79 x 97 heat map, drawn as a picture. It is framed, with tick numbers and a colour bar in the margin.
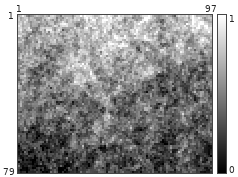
The field is mottled with small blotches. Overall the values sit about 50% of the way up the scale. The top middle is the ninth with the highest average. There is an overall slope up to the top.
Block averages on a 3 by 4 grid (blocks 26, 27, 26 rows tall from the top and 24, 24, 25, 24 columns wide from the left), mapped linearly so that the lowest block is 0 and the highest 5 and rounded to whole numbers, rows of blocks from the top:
4544
2322
0111
